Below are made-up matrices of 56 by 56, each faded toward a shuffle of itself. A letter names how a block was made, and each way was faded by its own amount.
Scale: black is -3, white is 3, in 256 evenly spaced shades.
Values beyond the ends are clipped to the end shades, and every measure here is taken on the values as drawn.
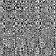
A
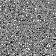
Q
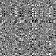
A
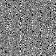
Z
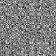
A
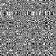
A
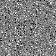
Z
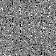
Z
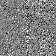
Z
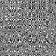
A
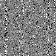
Z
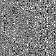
Z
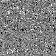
Q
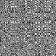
A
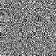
A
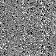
Z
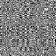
A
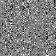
Z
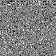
Q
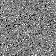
Q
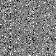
Z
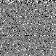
Q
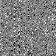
Z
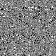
Q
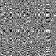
A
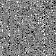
Z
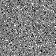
Q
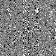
Z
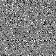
Q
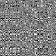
A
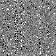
Z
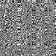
A
